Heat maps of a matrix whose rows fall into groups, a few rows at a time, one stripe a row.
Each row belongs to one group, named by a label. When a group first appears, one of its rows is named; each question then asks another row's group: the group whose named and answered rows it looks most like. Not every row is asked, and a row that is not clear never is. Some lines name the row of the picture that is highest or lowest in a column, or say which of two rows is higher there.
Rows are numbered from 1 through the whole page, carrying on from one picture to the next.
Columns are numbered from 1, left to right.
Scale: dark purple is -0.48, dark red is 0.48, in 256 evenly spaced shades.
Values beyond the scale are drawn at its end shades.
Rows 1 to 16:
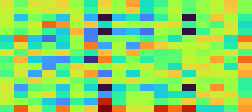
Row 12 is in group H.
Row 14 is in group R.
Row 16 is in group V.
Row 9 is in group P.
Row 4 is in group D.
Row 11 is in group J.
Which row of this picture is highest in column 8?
16
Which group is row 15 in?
P
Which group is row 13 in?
R
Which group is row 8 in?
H
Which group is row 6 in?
P
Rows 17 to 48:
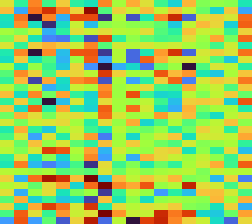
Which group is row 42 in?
D
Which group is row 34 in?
H
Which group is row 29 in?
P
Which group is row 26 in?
R
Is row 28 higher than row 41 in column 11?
No
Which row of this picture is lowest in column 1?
48
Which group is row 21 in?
P
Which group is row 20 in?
P
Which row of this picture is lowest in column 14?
26
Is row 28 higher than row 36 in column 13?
Yes
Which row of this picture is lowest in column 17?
48
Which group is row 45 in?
P
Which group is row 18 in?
D
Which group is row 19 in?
J
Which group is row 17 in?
H
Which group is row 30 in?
H
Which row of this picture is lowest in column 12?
44
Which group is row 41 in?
P
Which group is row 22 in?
P
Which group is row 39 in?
J
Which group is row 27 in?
V
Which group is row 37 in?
H
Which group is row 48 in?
J
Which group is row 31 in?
P
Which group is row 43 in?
V
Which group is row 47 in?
V
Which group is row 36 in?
J
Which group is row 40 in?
P
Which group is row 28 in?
J
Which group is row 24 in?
J
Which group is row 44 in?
R
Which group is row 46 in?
D
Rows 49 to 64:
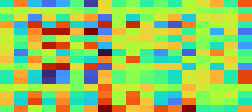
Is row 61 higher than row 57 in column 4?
Yes
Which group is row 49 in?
P
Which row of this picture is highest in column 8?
64
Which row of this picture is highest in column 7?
53
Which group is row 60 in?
P
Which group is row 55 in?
D
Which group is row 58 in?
D
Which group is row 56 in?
R
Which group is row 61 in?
V
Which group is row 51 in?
J
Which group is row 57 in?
H
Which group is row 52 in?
H
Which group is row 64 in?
V
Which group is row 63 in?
H
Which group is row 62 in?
H
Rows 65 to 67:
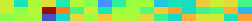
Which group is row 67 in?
P
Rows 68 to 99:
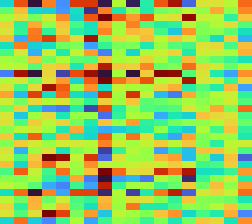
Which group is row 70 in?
V
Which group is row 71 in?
H
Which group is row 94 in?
P
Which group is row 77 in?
V
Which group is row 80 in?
D
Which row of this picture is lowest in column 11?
93
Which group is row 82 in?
H
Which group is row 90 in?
D
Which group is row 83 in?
P
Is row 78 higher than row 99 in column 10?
No
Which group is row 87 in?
H
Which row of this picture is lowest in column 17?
78
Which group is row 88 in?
V
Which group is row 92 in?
V
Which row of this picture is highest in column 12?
78
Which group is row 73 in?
D
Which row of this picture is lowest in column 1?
78
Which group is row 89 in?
R
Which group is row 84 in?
R
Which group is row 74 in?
P
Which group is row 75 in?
J
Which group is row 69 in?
P
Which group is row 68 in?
J
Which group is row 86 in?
R
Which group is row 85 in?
H
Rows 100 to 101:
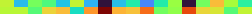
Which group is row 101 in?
V
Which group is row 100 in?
R
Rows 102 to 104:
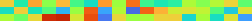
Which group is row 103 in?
J
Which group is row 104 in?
D
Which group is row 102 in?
H
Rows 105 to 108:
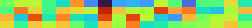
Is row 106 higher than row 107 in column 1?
No
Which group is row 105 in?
R
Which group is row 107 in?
H
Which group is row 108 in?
H
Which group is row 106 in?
V
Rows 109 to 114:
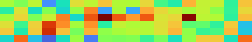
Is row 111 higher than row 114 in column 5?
Yes
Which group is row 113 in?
D
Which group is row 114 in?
P
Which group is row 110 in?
J
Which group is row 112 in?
D
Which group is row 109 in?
P
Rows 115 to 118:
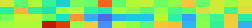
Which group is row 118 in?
D
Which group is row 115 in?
P
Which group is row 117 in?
R
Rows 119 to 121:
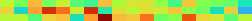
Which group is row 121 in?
V
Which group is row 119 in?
H
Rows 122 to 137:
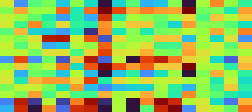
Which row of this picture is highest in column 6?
137
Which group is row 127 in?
D
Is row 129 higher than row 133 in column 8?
Yes
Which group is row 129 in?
V
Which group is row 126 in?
P
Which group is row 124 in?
P
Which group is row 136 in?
J
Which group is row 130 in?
J
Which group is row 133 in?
D
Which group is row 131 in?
V
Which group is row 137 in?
J
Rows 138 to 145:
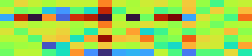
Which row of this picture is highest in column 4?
140
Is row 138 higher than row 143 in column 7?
No
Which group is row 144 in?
P
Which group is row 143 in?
V
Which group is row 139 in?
P
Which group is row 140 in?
J
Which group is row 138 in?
V
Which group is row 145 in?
R
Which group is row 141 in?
V
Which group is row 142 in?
H
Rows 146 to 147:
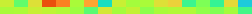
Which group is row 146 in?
D
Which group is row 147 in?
H
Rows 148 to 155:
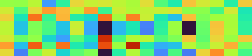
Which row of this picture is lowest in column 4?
148
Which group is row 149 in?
D
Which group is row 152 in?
R
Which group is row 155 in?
R
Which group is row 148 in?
P
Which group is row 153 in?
P
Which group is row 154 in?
H
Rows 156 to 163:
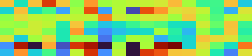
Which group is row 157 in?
J
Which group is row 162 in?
J
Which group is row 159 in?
R
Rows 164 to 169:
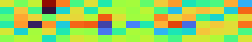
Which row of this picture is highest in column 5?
164
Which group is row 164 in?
D
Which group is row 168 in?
R
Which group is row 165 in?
P
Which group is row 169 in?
P
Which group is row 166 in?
V
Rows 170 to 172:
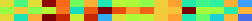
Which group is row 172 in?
D
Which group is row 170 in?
D
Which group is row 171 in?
V
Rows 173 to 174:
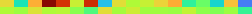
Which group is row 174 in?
H
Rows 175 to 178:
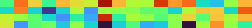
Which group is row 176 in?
P
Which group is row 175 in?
V
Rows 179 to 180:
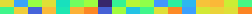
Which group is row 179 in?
R
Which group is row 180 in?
J
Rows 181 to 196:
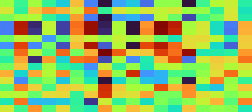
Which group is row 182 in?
D
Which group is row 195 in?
P
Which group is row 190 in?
P
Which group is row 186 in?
P
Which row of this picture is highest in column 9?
188
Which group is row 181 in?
R
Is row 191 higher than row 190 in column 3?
Yes
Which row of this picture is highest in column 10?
191
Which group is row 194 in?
V
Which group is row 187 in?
J
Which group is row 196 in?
H
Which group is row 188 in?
V
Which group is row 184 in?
J
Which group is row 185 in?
J
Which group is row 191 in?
H
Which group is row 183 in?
R
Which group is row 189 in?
J
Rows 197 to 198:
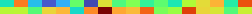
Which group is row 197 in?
P
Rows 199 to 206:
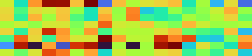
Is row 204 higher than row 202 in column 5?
Yes
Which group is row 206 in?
D
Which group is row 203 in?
D
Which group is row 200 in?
H
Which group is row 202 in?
V
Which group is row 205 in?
J
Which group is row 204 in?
V
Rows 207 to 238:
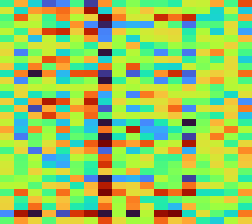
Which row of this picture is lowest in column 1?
237
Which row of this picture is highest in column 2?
237
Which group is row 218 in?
R
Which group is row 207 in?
P
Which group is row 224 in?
R
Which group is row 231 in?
H
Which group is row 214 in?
R
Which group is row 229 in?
P
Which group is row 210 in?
R
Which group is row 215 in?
D
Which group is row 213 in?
H
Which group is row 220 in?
J
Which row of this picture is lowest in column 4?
207
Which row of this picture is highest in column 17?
225
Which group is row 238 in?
V
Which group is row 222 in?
J
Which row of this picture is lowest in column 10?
237
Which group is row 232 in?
R
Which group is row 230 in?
P
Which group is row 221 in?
D
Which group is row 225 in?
H
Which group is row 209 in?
V
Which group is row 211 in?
D
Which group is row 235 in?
H
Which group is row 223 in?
D
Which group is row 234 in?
V
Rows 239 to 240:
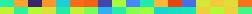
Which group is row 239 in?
J
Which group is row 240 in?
R
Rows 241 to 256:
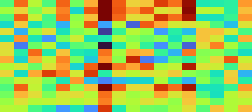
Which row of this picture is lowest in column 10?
244
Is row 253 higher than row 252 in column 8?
Yes
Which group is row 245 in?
R
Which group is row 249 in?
H
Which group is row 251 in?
D
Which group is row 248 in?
H
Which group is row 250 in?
V
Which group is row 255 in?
V
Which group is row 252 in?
R
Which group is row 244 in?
J
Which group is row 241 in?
V
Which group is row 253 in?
V
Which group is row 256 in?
P
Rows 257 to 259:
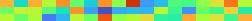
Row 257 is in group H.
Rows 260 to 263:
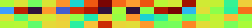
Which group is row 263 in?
V
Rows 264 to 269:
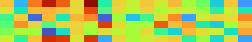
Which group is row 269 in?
D
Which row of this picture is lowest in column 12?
268
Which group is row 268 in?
P
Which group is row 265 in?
D
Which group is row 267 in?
V
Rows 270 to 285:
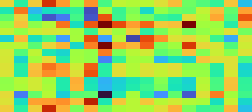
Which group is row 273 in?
V
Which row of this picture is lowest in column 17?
275
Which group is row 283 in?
R
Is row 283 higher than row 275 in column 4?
Yes
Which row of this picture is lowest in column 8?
283
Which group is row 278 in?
R
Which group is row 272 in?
P
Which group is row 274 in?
H
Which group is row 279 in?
D
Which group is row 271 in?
P
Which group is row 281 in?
R
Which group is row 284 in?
D
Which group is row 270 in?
D
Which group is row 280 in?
D
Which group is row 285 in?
D
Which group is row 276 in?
V
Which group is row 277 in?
P
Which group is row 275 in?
J
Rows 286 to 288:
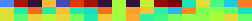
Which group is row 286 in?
J
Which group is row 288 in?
H
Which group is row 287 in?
H
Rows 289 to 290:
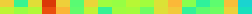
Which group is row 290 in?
D
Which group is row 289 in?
D
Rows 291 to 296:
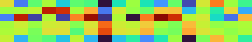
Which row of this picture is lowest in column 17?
293
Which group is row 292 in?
D
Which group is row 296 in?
R
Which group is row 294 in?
V
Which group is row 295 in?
V
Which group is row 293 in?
J
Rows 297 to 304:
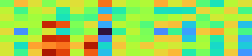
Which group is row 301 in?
R
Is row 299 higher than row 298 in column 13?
Yes
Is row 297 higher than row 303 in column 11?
No
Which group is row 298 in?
R
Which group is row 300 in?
D
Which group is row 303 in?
D
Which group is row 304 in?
D
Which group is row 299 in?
P
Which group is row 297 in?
V
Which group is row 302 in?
D
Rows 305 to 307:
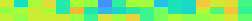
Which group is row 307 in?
H
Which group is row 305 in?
R
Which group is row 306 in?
R
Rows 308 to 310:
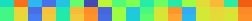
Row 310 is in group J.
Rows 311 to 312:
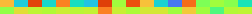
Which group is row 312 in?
V
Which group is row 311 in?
H
